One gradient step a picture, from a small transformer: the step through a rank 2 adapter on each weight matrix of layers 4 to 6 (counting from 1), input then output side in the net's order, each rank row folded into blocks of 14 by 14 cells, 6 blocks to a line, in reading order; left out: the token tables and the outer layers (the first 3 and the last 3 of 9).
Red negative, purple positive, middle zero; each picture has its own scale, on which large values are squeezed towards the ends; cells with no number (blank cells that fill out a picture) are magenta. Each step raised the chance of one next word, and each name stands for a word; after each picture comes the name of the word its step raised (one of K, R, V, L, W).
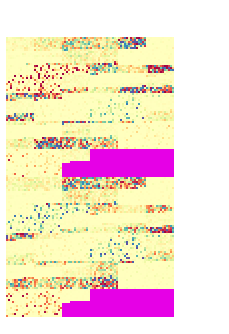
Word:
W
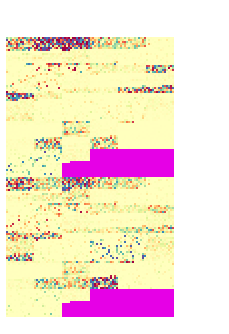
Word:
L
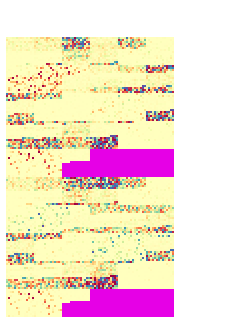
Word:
W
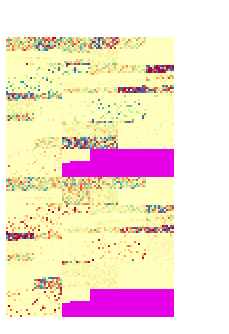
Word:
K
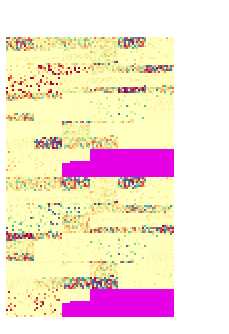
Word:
W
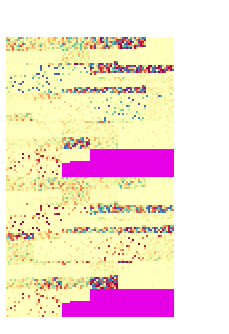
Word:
K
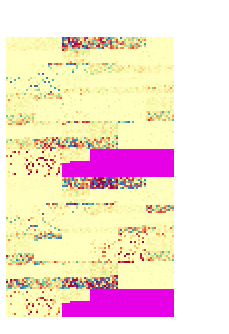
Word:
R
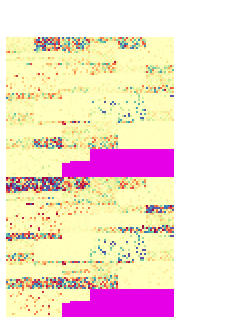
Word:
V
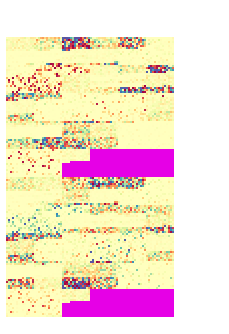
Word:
W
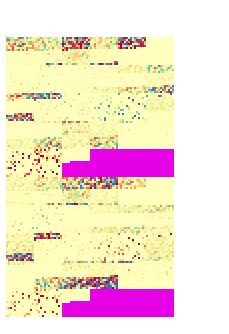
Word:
R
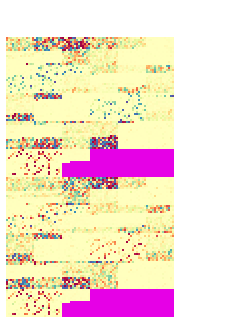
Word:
R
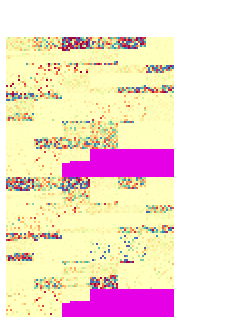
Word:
L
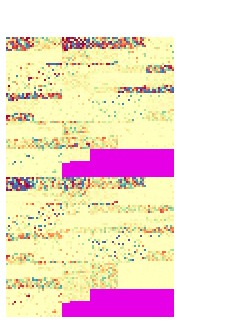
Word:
L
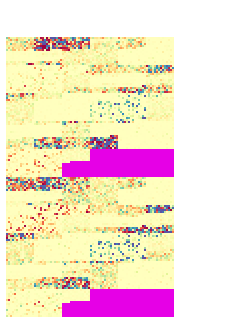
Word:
V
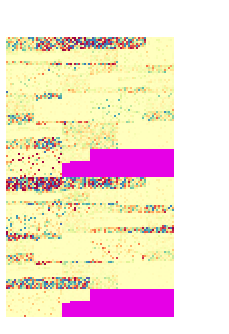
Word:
R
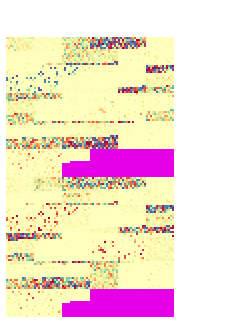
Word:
K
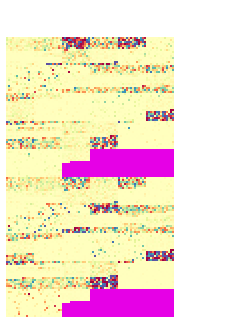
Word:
L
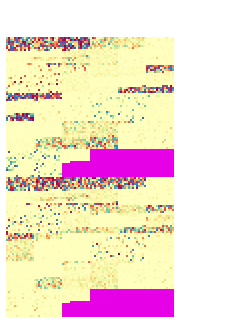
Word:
L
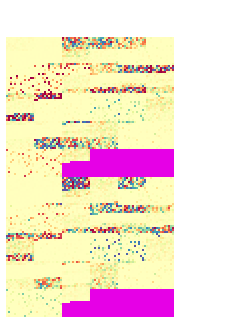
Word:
W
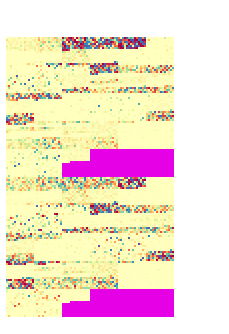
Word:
L
